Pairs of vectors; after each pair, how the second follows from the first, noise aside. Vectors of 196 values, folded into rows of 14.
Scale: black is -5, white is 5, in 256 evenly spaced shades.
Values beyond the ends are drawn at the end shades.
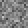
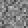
reversed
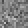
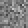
reversed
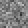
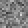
negated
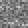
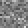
wrapped around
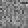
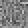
negated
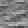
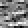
scaled up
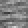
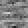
negated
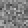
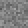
shrunk
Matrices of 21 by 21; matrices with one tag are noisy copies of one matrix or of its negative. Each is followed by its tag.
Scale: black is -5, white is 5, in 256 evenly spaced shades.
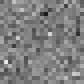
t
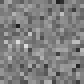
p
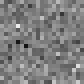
p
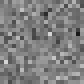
t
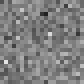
t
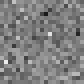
t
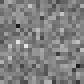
p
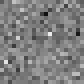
t
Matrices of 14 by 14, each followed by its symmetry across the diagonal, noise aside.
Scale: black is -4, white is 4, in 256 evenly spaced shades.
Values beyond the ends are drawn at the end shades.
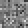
antisymmetric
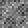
symmetric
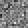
symmetric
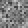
symmetric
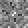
symmetric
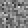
antisymmetric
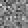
antisymmetric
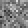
antisymmetric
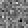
symmetric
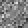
symmetric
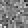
antisymmetric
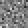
antisymmetric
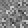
symmetric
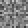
antisymmetric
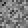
symmetric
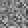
antisymmetric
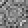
symmetric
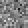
antisymmetric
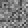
symmetric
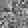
antisymmetric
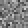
antisymmetric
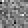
antisymmetric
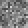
symmetric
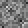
symmetric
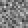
antisymmetric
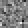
antisymmetric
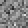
symmetric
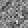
symmetric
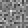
symmetric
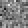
antisymmetric
